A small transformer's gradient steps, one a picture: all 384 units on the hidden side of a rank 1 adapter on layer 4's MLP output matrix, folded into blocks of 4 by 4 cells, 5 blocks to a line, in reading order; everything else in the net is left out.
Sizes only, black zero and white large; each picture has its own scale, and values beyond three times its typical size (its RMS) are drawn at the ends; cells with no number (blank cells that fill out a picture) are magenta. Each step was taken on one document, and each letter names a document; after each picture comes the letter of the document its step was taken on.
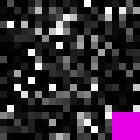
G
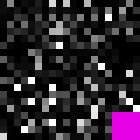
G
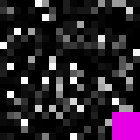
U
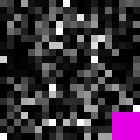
G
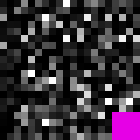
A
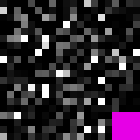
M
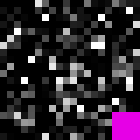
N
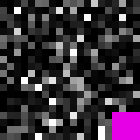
A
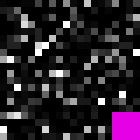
M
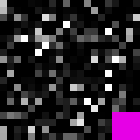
M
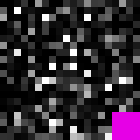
A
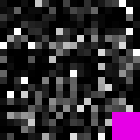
U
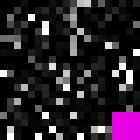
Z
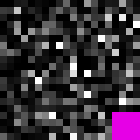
A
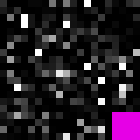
M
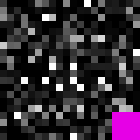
U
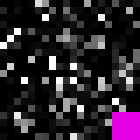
N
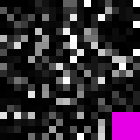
Z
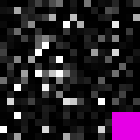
M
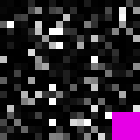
G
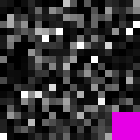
G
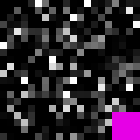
N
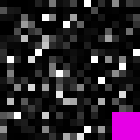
M
